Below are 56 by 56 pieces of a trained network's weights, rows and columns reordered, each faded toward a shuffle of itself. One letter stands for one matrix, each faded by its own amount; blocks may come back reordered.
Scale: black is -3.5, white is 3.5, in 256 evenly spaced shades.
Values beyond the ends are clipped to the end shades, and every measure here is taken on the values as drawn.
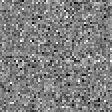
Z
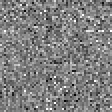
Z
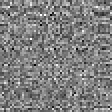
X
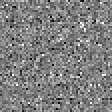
Z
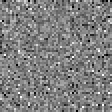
Z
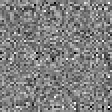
X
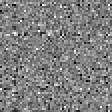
Z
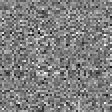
X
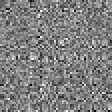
X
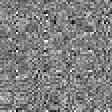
X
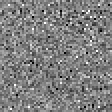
Z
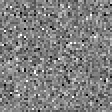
Z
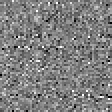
Z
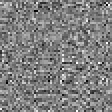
X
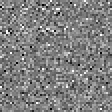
Z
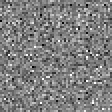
Z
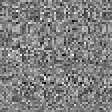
X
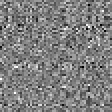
X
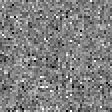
Z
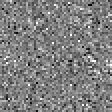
Z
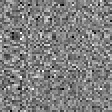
X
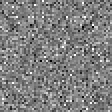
Z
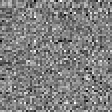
X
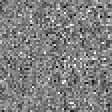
Z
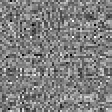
X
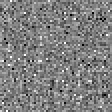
Z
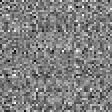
X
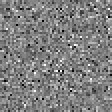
Z
